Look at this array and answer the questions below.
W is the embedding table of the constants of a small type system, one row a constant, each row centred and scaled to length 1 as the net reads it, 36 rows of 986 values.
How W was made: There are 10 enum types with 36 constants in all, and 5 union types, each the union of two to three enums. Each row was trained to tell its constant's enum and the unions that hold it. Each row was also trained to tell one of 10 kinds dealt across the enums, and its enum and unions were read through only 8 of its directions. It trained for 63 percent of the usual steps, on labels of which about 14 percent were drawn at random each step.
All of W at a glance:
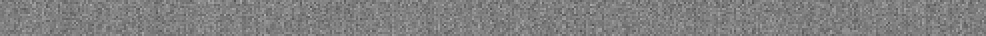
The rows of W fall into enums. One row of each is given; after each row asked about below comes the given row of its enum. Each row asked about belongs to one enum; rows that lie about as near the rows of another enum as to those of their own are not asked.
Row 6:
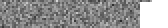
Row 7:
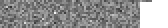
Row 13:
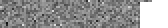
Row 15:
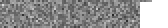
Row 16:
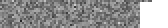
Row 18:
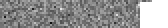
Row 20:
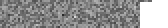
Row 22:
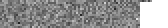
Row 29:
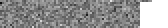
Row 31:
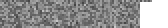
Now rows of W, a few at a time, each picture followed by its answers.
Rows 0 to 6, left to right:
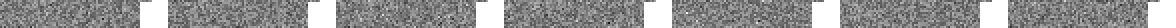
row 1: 31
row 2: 18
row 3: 18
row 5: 7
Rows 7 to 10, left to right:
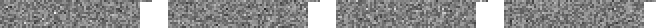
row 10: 29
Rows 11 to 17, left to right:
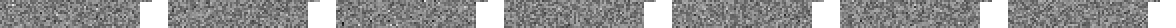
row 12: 18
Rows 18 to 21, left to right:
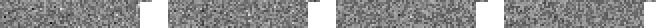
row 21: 6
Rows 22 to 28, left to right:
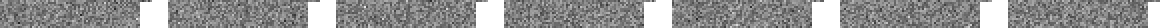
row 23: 7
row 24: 15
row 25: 22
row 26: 20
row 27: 29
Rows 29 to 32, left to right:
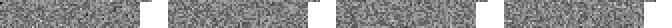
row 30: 29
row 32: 7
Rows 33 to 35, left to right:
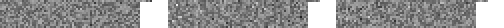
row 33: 29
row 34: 22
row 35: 6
